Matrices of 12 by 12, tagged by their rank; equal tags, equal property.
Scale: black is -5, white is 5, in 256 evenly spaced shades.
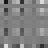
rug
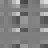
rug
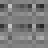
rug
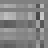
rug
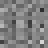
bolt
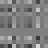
rug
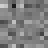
bolt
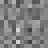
bolt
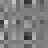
bolt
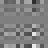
rug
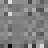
bolt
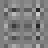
rug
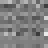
bolt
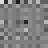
bolt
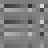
rug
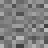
bolt
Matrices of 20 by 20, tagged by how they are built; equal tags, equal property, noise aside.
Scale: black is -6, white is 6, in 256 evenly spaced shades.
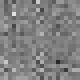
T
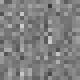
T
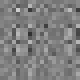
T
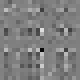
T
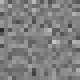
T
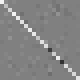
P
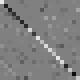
P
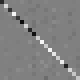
P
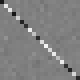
P
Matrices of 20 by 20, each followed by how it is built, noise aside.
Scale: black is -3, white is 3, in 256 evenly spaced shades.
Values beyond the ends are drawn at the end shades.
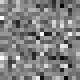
low rank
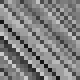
Toeplitz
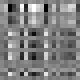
low rank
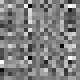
low rank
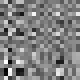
low rank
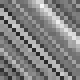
Toeplitz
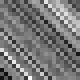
Toeplitz
